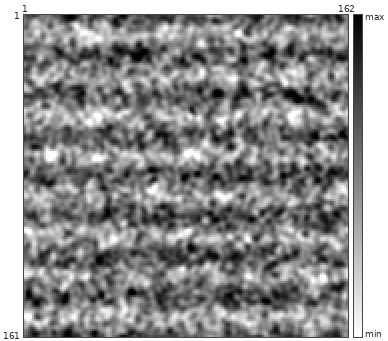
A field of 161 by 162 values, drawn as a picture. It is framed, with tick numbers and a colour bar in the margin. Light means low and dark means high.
Histogram: bell-shaped. Seam: none. Grain: blotchy. Lone odd cells: none. Stripes: horizontal, repeating 8 times.
